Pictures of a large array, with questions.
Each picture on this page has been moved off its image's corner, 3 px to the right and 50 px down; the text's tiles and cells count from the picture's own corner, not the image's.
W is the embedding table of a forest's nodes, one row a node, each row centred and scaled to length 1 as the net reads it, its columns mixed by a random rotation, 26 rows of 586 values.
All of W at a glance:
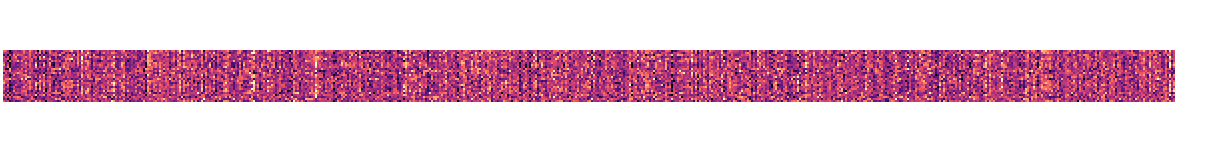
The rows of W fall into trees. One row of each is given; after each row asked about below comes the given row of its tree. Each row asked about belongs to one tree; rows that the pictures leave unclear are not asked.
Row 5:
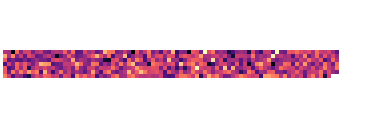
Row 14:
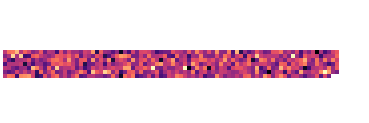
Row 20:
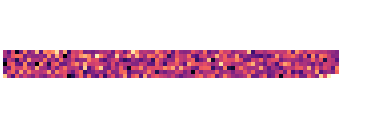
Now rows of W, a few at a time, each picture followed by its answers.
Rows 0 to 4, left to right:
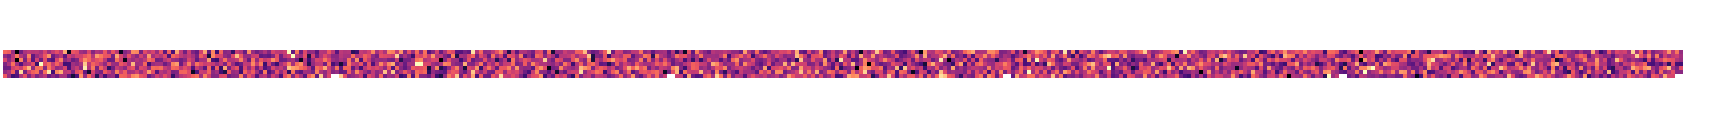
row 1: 20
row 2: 5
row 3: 20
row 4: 20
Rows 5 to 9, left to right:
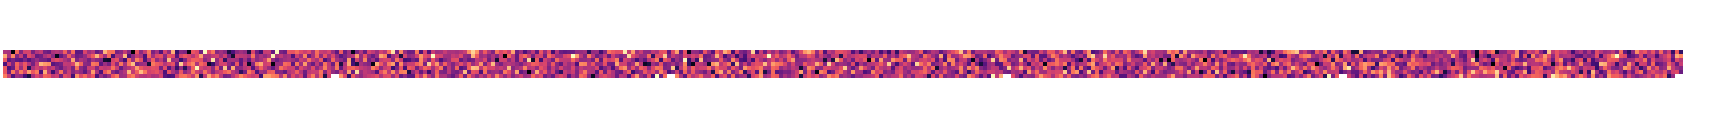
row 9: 5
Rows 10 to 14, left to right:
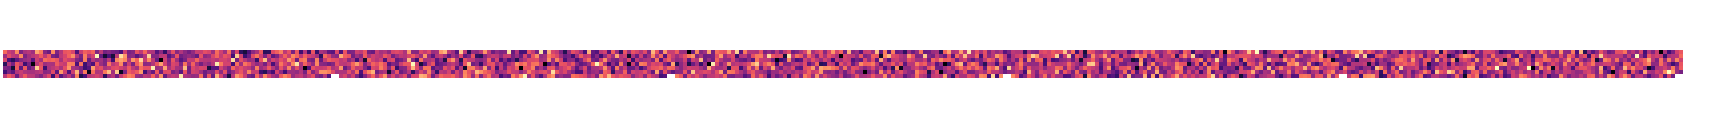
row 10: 14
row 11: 5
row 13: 20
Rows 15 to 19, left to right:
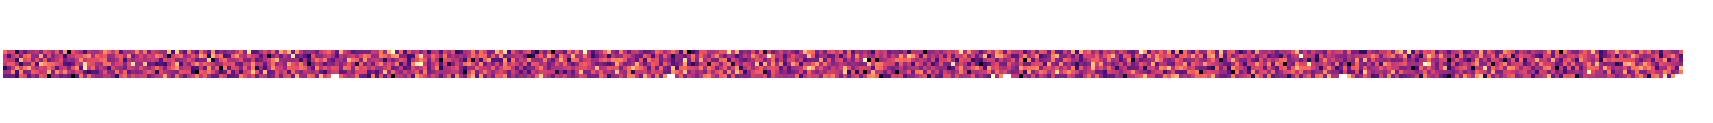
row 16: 20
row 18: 20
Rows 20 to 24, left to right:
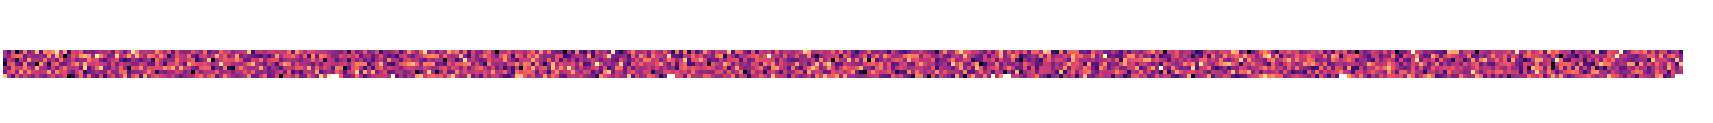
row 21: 5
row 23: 14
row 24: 5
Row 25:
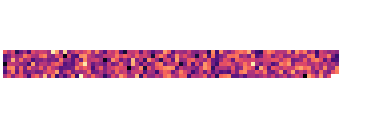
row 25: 20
